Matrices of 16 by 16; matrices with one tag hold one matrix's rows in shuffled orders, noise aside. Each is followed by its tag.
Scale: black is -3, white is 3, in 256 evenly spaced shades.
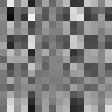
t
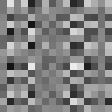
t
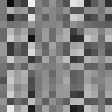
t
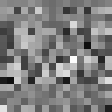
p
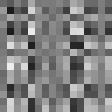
t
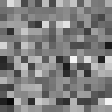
p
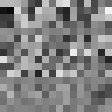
p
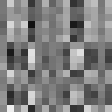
t
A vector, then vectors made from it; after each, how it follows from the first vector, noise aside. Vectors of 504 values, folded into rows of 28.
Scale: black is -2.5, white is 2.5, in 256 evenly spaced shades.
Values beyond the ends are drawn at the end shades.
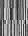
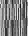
wrapped around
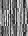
wrapped around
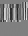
partly zeroed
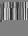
partly zeroed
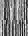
negated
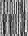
wrapped around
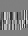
partly zeroed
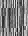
wrapped around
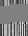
partly zeroed
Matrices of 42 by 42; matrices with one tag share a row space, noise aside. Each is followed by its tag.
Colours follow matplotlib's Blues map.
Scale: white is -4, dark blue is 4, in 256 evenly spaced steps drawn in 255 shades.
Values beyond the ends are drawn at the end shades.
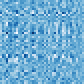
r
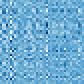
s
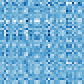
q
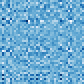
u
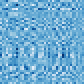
r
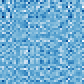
u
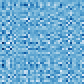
u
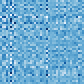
s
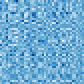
r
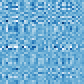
r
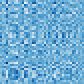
r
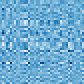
u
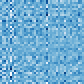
s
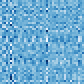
s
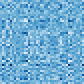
u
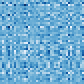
u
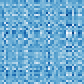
q
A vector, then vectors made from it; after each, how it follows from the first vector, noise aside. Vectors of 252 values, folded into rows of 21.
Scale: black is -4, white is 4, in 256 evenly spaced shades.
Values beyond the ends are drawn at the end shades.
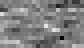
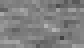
shrunk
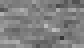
shrunk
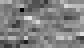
reversed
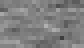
shrunk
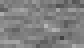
shrunk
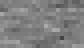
shrunk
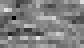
wrapped around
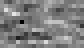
wrapped around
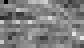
wrapped around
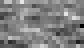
wrapped around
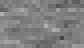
shrunk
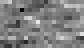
reversed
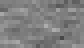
shrunk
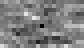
wrapped around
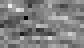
wrapped around
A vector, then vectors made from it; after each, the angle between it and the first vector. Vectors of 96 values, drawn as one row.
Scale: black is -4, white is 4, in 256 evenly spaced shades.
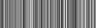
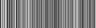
orthogonal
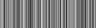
nearly opposite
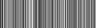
partly aligned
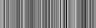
nearly opposite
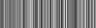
nearly parallel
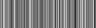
partly aligned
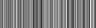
partly aligned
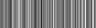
partly aligned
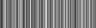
partly aligned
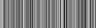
nearly opposite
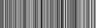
nearly parallel
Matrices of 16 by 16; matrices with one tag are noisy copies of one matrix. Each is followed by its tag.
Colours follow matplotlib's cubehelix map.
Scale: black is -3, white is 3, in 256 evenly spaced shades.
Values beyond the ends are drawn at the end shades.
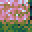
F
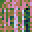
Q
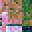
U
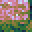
F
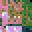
U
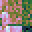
U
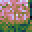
F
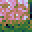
F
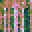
Q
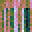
Q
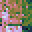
U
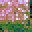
F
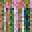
Q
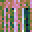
Q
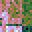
U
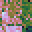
U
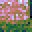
F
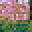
F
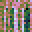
Q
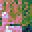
U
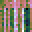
Q
